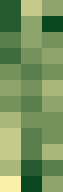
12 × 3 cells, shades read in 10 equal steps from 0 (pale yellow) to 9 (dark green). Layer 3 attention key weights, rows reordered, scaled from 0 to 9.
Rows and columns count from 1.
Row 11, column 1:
3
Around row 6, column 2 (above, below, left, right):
6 6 4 3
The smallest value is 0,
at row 12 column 1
